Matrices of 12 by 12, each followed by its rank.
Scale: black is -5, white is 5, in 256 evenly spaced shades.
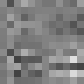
two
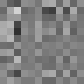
two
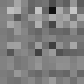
two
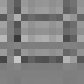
one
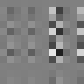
one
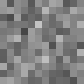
full rank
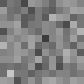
full rank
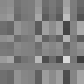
one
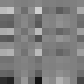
one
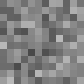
full rank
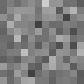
full rank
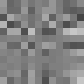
two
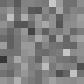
full rank
